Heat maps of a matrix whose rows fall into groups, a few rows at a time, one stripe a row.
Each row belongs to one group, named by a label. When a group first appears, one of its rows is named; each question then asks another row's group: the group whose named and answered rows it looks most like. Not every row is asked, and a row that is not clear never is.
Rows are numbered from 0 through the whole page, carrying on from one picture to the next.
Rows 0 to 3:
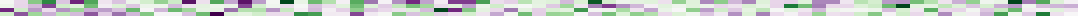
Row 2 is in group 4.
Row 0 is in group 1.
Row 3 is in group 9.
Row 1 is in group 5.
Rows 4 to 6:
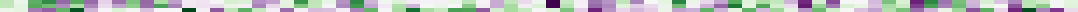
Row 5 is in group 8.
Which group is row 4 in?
8
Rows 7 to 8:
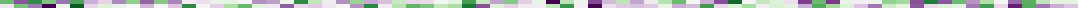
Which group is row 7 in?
8
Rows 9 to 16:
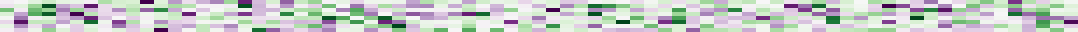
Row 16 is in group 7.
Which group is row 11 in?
8
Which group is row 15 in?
9
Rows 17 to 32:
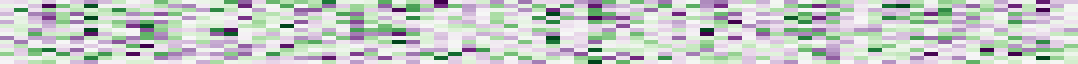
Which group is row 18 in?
5
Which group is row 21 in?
5
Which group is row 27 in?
9
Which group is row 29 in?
1
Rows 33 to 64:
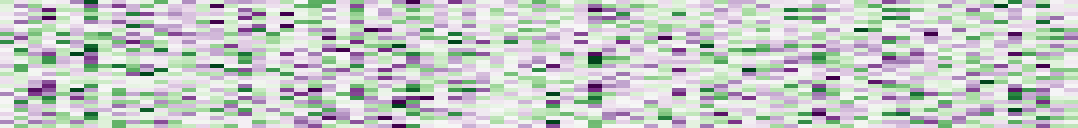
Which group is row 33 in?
1
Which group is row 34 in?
9
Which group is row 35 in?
5
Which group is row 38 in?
9
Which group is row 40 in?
7
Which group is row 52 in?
7
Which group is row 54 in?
5
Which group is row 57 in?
1
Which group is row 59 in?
9
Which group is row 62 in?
7
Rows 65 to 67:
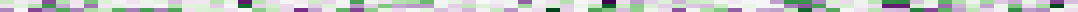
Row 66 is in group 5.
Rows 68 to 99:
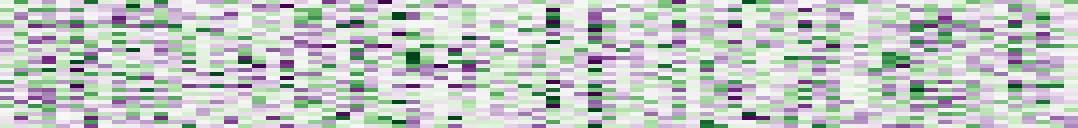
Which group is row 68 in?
7
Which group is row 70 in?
8
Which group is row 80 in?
4
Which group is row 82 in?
5
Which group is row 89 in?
1
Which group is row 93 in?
9
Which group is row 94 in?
8
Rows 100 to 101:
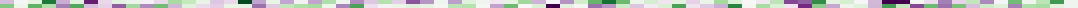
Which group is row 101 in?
8
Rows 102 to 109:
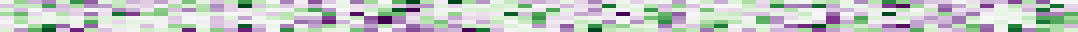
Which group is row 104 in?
9
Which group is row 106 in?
7
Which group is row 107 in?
7
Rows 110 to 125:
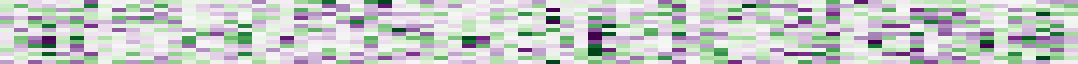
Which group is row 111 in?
7
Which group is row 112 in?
8
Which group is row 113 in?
7
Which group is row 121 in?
1
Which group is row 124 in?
7
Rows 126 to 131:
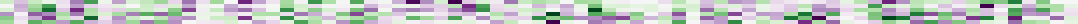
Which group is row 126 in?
1
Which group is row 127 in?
1
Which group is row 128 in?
1
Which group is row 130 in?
5
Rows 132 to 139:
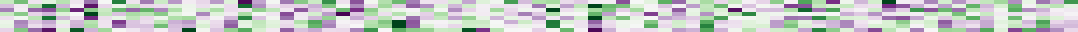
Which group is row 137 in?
9
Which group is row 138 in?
9
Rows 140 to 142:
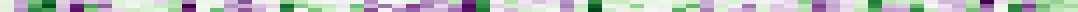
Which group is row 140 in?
1
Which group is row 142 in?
1
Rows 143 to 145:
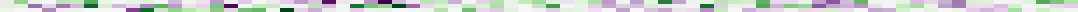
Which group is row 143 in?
7
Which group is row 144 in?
9
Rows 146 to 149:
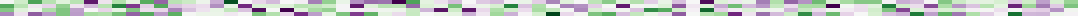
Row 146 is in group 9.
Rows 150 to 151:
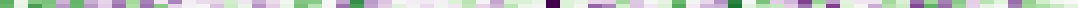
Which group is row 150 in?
8
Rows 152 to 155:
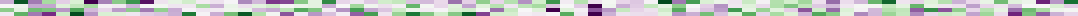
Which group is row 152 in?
4
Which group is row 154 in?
8
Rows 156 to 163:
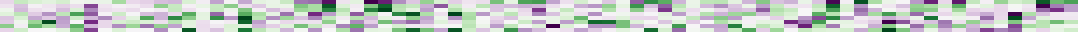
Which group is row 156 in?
7
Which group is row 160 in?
4
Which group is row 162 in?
8
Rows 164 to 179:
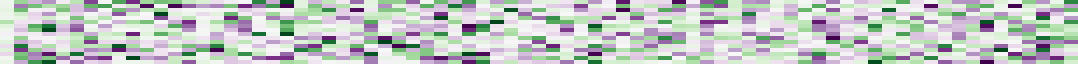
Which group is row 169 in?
5
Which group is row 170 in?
1
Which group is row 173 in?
7
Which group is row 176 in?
9
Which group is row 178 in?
4
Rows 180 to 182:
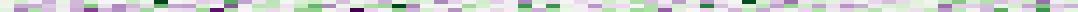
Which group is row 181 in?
9
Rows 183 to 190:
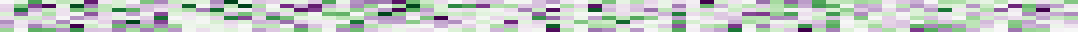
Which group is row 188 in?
4
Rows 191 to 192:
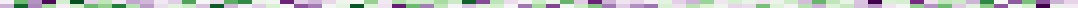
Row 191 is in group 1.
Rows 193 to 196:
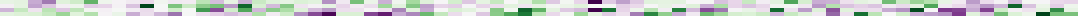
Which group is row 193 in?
5
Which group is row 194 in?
4
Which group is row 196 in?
7
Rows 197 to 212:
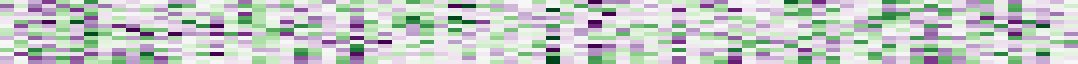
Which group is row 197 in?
5
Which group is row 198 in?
4
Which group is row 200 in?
5
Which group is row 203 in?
9
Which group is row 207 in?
7
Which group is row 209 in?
8
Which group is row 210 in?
9
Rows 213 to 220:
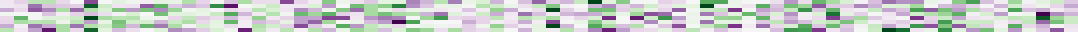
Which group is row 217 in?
7
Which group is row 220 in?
5
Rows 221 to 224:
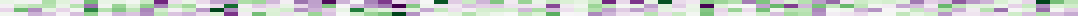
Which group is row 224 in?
9
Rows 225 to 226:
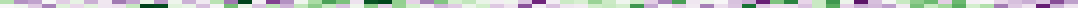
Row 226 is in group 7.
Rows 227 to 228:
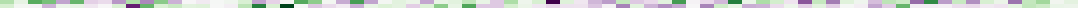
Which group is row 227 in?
8
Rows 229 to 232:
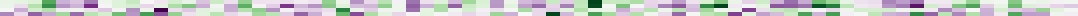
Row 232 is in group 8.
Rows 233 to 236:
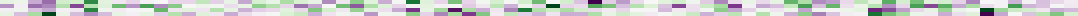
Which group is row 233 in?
5
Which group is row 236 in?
1
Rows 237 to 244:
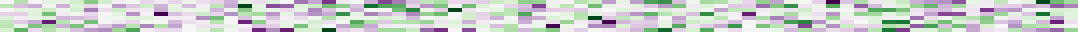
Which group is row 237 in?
7
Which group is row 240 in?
7
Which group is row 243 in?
8
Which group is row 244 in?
4
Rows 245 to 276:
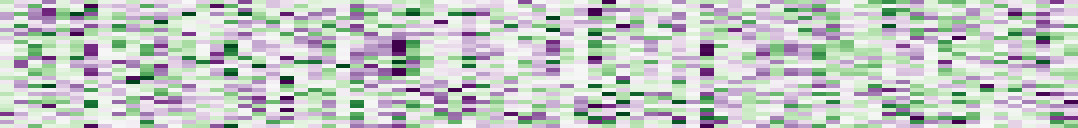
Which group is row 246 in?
9
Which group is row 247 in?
5
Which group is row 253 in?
1
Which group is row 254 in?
7
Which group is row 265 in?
4
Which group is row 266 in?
1
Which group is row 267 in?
1
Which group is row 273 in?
4
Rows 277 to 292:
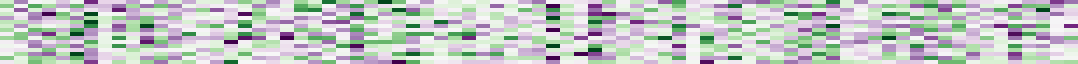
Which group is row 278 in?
8
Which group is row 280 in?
5
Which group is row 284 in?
8
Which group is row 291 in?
8
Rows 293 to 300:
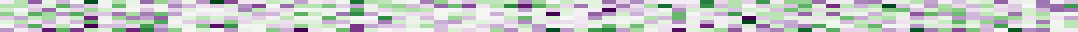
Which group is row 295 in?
5
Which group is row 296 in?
8
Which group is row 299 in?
9
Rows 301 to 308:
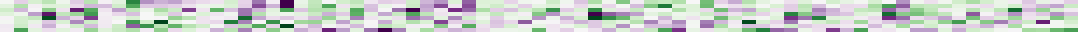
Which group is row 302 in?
4
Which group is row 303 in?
1
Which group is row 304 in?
5
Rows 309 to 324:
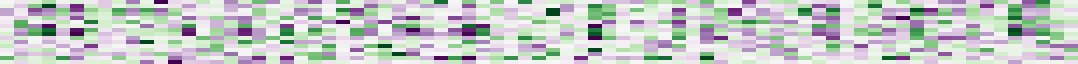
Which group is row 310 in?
1
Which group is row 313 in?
1
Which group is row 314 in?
7
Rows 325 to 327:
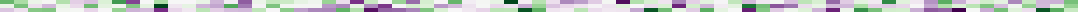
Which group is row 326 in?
7
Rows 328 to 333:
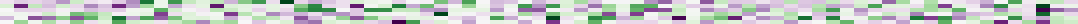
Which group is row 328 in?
4
